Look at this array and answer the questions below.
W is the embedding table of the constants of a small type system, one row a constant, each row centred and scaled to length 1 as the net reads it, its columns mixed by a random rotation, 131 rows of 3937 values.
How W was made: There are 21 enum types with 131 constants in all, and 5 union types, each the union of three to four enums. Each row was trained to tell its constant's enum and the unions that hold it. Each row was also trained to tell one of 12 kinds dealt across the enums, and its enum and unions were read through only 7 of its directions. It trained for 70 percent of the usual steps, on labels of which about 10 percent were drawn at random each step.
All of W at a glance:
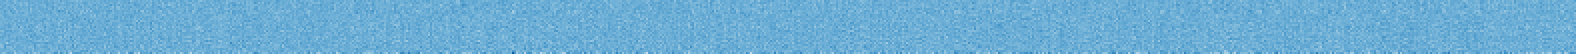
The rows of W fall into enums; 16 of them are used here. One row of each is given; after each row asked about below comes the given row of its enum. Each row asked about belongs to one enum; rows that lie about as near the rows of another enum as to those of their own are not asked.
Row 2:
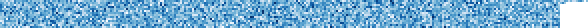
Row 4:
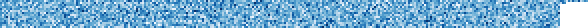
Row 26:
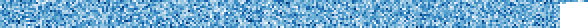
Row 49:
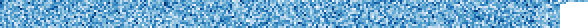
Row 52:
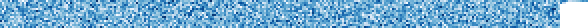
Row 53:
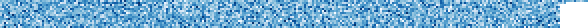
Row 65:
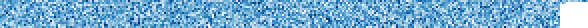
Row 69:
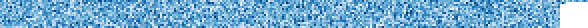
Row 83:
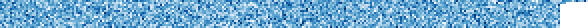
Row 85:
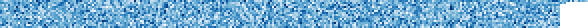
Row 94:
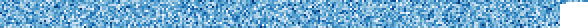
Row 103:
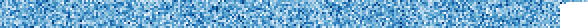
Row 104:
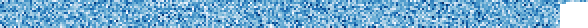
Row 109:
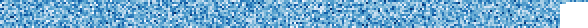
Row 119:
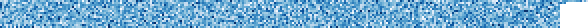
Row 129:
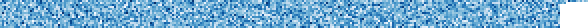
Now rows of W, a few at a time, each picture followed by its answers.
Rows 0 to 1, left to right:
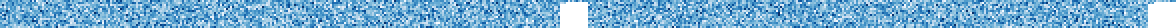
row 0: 65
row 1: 94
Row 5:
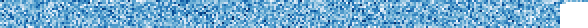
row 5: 109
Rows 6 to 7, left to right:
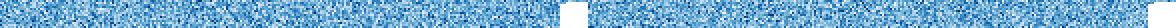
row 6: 52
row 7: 103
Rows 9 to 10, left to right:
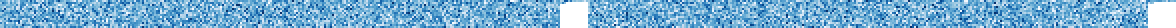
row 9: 26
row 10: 26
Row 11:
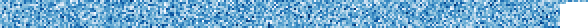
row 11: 26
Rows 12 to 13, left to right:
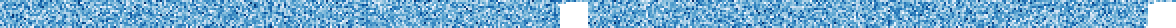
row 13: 69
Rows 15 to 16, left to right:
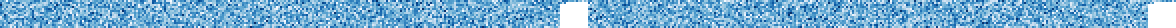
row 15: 119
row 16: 109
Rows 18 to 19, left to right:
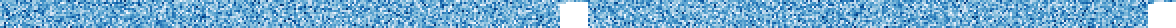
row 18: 53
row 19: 52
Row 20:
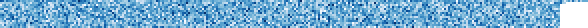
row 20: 109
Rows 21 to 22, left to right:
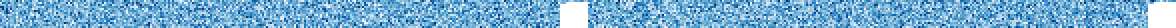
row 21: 52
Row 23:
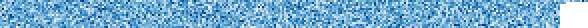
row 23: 109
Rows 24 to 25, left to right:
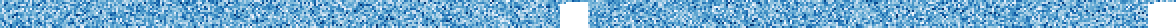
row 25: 26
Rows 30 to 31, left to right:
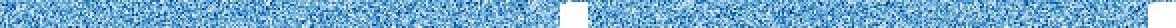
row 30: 65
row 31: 94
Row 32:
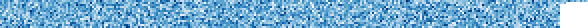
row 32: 129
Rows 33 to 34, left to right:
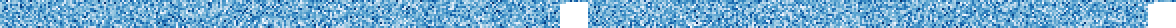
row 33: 26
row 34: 69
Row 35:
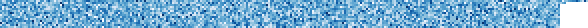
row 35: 69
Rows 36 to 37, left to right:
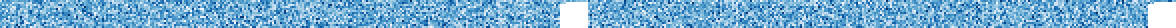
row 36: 129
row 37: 103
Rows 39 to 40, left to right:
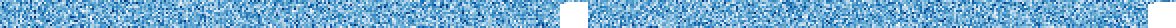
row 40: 49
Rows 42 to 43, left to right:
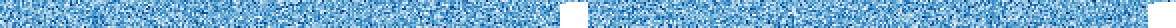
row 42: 94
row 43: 119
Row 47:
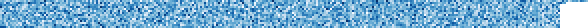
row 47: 103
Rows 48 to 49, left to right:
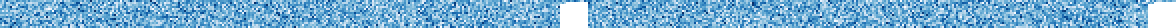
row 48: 4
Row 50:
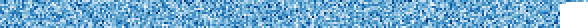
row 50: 129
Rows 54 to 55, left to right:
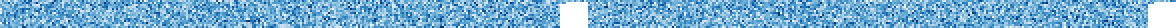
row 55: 94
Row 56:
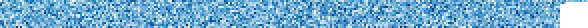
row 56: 104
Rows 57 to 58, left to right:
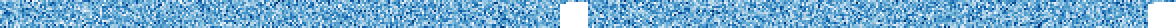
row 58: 85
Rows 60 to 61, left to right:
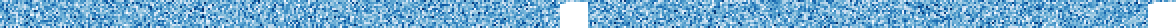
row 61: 85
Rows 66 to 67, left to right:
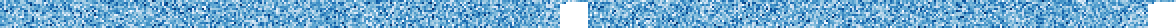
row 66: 2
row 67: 104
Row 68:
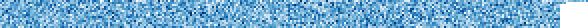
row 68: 109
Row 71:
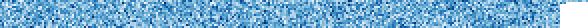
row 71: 49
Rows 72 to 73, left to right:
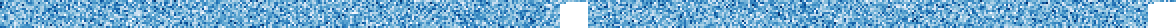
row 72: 119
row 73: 94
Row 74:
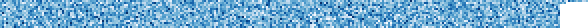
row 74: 129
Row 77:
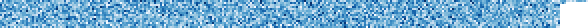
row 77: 104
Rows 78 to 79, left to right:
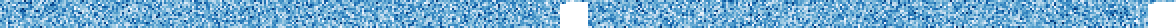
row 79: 104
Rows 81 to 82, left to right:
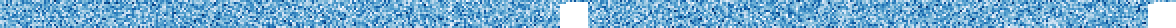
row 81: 53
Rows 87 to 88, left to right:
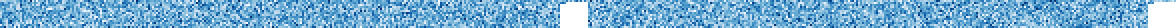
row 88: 49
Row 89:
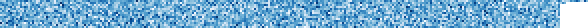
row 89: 69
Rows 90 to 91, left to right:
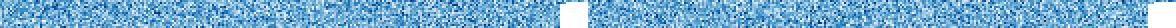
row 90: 103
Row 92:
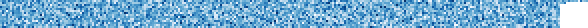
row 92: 129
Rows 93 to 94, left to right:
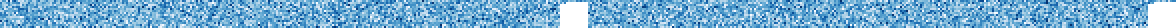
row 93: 49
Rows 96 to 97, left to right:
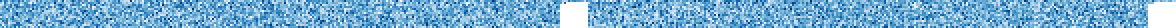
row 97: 52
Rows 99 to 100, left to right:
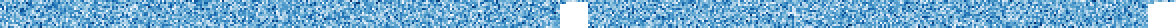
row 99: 52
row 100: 119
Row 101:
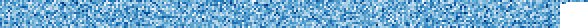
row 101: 4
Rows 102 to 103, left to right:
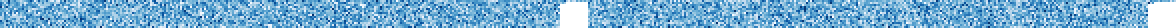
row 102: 104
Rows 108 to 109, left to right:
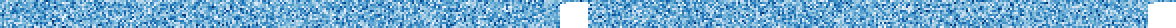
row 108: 103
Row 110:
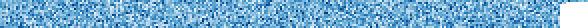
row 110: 129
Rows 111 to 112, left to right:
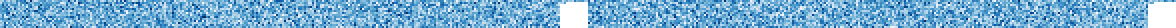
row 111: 53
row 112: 69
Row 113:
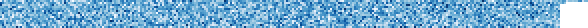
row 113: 104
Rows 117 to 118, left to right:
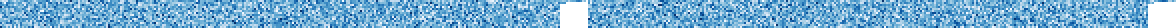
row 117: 119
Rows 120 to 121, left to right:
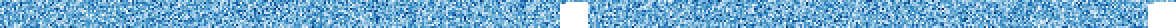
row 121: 26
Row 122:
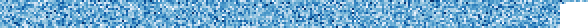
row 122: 4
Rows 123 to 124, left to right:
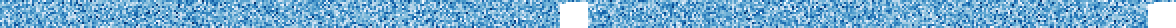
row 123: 4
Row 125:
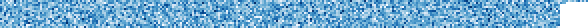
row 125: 94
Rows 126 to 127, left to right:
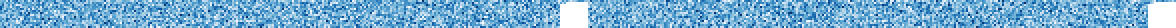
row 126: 49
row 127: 109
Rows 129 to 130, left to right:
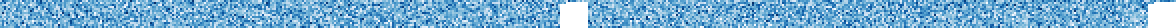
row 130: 49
